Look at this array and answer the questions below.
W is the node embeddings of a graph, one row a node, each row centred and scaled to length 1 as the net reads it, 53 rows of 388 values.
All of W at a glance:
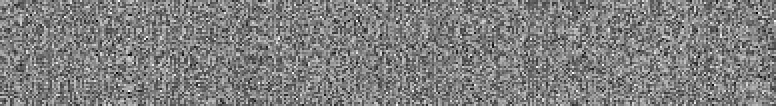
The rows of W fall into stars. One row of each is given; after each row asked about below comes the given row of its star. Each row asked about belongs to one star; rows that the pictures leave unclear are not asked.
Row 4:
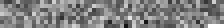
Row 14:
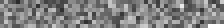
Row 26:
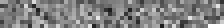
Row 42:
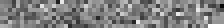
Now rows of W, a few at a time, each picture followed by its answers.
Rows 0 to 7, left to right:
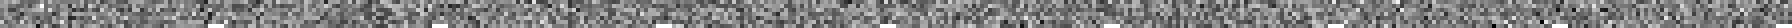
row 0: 4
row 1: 4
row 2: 26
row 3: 4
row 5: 42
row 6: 4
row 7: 26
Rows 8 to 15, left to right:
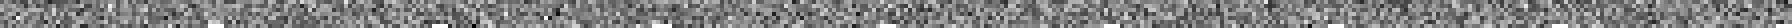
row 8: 14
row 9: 42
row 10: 26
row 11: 26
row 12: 26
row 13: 42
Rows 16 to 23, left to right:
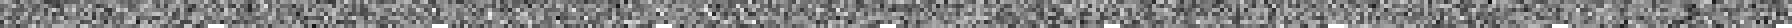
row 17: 4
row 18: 14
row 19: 14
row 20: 26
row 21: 14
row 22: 4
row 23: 4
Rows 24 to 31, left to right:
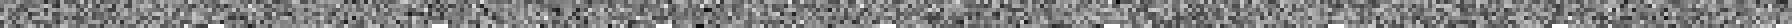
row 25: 26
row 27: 26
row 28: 42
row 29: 42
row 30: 4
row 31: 42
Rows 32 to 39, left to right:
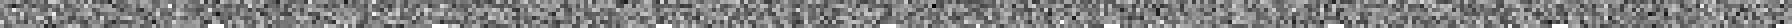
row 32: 4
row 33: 26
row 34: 4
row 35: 4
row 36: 14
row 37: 26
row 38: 4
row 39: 42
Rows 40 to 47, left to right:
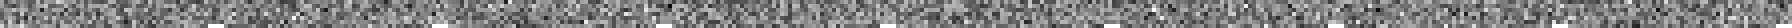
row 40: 4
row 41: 14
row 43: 14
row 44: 42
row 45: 14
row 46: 26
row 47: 42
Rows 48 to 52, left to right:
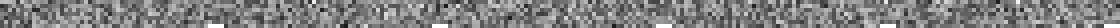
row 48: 26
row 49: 42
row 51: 42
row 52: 42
